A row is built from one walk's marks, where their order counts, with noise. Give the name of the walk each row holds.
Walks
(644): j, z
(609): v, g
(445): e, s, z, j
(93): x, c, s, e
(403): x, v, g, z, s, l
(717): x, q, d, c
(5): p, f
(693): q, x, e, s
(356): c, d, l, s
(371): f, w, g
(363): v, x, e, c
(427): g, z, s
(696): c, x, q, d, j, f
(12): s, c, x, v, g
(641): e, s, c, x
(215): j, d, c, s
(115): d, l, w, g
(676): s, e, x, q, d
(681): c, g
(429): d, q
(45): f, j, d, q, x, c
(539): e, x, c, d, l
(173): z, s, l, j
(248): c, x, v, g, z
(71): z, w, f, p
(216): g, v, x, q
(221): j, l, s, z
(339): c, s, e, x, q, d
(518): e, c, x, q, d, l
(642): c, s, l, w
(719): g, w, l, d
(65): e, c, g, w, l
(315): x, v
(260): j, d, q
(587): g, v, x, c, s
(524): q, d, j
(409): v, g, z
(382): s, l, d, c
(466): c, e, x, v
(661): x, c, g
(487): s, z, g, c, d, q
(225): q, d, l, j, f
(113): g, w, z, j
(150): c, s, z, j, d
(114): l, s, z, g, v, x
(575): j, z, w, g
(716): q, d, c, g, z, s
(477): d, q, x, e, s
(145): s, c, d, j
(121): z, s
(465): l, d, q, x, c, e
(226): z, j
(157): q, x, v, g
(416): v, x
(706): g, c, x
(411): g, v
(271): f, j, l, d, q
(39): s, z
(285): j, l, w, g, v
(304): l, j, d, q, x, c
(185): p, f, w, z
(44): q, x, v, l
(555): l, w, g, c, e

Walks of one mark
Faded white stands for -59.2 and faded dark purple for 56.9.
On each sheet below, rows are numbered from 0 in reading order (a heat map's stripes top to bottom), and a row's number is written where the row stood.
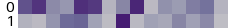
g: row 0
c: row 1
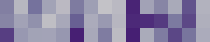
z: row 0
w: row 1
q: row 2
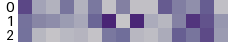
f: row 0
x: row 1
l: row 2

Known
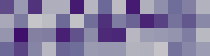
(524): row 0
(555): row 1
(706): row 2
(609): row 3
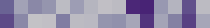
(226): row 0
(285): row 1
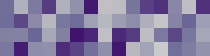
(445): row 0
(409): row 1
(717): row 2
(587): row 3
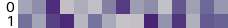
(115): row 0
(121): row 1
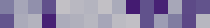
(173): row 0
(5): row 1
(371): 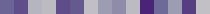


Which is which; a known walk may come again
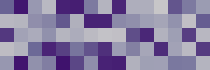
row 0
(216)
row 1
(466)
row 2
(644)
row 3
(339)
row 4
(706)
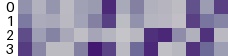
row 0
(363)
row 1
(416)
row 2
(226)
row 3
(44)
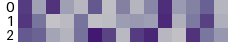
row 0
(260)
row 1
(285)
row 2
(157)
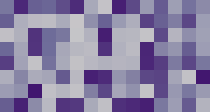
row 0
(427)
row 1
(304)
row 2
(356)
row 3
(215)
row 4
(221)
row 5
(65)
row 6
(115)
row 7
(113)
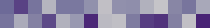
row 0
(409)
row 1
(445)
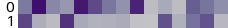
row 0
(587)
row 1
(5)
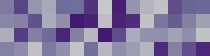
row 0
(403)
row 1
(717)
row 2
(681)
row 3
(114)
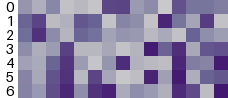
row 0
(465)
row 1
(371)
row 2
(609)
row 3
(173)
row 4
(382)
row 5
(121)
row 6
(676)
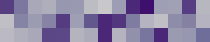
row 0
(575)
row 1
(248)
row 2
(642)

